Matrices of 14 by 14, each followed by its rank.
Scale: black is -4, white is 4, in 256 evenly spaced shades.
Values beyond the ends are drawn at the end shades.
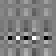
one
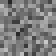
full rank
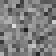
full rank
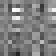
two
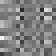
two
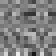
two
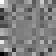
two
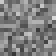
full rank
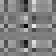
one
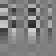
one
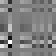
one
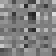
two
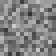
full rank
